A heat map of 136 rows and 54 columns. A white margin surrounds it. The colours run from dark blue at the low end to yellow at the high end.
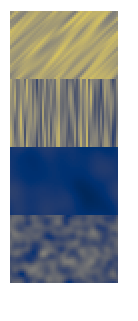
It is made of 4 by 1 panels. Panel 1,1: high, slanting up to the right. Panel 2,1: middling, streaked downward, strong in contrast. Panel 3,1: very low, smooth, faint in contrast. Panel 4,1: low, blotchy.
